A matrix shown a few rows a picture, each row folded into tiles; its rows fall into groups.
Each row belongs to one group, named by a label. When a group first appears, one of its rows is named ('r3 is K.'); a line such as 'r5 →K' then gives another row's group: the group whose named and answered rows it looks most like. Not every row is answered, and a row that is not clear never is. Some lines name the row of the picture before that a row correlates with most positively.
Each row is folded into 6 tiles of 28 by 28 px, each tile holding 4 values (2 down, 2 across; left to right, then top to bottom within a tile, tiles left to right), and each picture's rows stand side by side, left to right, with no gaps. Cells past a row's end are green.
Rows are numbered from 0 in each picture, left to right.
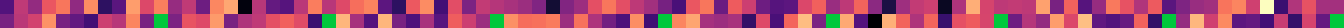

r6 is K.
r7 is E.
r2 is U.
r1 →E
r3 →K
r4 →U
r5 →U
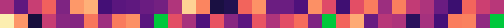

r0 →U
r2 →U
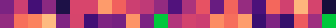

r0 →K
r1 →K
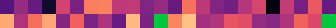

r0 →K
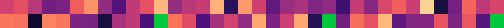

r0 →U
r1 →U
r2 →E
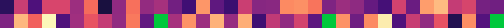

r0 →E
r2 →K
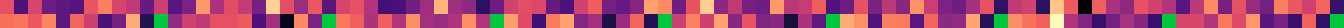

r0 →K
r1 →K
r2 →K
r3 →U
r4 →K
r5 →U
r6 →E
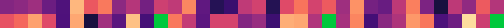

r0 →K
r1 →U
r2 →U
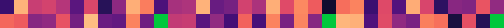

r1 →K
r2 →U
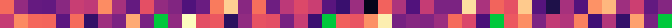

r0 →K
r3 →K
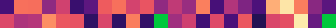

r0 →K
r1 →K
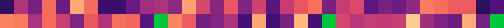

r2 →K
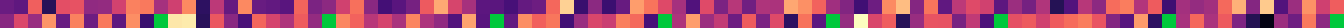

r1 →U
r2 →K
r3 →E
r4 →K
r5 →E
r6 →K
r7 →E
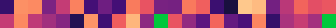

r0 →U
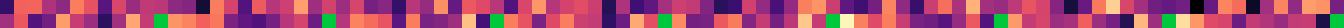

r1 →E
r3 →U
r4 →U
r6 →K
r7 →E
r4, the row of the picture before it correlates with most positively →1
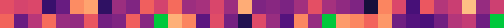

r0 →U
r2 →E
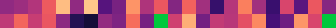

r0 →E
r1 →U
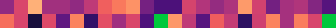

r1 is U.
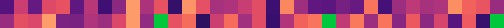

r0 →E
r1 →U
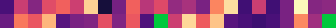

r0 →E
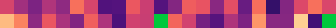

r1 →U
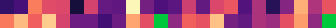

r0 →E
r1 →E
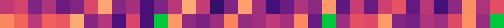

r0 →K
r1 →U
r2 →E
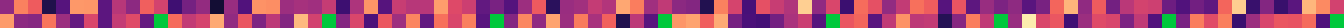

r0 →U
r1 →K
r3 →K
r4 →E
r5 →U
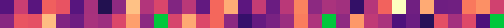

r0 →E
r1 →E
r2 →E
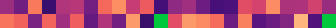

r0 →K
